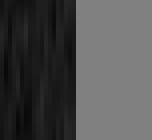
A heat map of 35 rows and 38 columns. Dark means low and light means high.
It is made of 1 by 2 panels. Panel 1,1: very low, streaked downward, faint in contrast. Panel 1,2: middling, flat.
